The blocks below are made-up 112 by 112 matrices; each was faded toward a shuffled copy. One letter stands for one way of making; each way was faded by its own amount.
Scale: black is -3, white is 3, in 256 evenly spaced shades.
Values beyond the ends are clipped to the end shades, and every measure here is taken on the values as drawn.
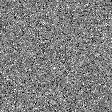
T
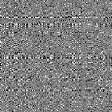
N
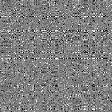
N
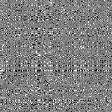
N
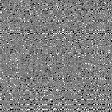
N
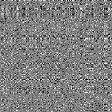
N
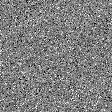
T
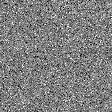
T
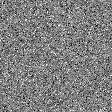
T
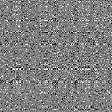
N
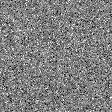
T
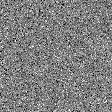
T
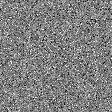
T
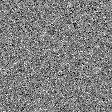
T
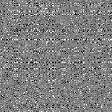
N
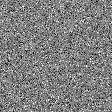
T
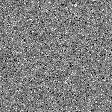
T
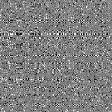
N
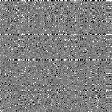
N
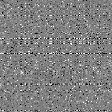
N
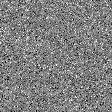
T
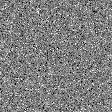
T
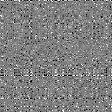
N
